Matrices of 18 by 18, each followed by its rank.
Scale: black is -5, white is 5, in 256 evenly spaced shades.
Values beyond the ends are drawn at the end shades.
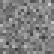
full rank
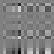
one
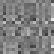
three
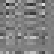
two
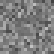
full rank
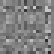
three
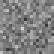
full rank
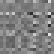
three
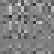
three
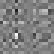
three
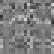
three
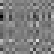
two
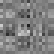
two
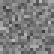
full rank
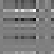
one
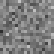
full rank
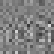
three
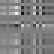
one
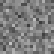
full rank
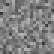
full rank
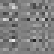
two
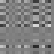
one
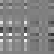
one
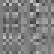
two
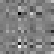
two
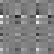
one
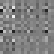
two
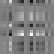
one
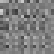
three
